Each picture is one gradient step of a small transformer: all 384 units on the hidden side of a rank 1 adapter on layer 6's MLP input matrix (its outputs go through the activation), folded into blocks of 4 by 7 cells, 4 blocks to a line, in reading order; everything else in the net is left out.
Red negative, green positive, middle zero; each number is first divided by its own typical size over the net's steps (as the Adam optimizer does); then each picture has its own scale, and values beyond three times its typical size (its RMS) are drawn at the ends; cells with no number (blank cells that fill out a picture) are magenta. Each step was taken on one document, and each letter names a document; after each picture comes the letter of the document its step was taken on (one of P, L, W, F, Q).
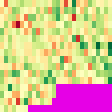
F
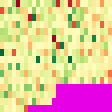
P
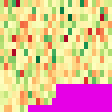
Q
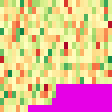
F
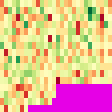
Q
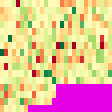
P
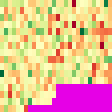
F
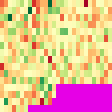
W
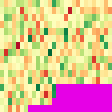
F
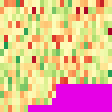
Q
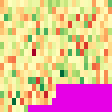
W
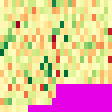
P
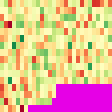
Q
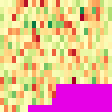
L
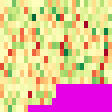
W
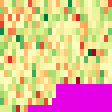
W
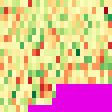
F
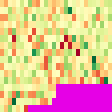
W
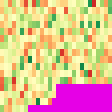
L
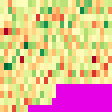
L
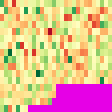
Q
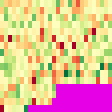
F
